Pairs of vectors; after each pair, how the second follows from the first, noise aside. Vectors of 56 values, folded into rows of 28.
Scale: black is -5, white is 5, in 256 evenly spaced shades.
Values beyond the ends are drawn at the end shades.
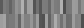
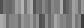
copied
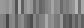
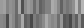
copied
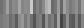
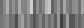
copied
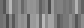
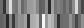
scaled up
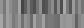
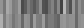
copied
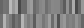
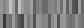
sign-scrambled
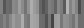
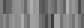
copied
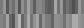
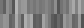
shuffled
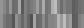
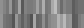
copied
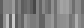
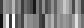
scaled up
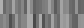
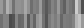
shuffled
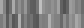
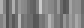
copied
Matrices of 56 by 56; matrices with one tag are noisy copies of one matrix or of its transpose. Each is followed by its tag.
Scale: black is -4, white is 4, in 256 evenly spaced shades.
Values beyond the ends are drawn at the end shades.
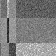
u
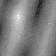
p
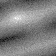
p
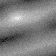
p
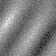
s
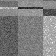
u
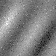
s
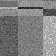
u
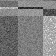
u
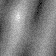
p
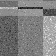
u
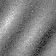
s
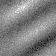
s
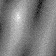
p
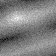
p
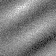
s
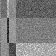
u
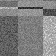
u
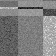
u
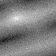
p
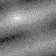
p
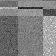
u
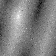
p
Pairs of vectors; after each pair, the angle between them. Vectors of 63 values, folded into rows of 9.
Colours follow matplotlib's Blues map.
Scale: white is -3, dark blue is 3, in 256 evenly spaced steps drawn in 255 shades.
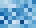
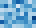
orthogonal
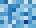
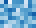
partly aligned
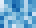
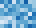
orthogonal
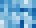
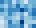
nearly parallel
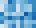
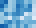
nearly opposite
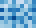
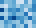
nearly parallel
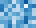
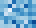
partly opposed
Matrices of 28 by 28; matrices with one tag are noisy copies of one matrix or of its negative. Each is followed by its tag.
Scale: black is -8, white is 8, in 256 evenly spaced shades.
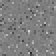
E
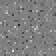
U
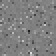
E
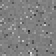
E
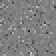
E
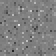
U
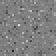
U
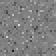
U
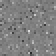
E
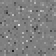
U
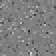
E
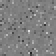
E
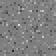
U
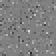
E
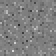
U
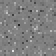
U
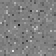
U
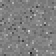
E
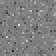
U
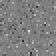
E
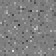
U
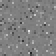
E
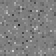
U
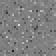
U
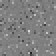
E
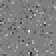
E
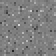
U
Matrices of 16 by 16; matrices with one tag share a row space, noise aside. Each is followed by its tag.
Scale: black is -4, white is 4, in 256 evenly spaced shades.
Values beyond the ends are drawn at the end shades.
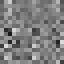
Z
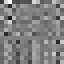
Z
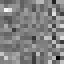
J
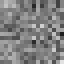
J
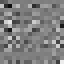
Z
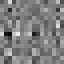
Z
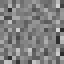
Z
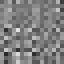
Z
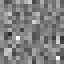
Z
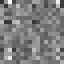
Z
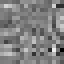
J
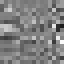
J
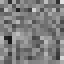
Z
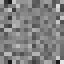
Z
